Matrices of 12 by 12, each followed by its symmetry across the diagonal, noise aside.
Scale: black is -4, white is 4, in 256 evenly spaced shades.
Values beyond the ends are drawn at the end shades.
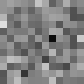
neither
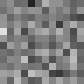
antisymmetric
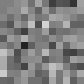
antisymmetric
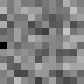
neither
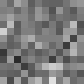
neither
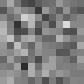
antisymmetric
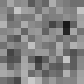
neither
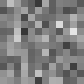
neither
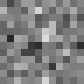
antisymmetric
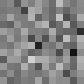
neither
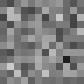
neither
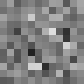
antisymmetric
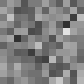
neither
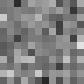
antisymmetric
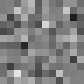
antisymmetric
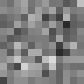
antisymmetric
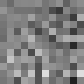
antisymmetric
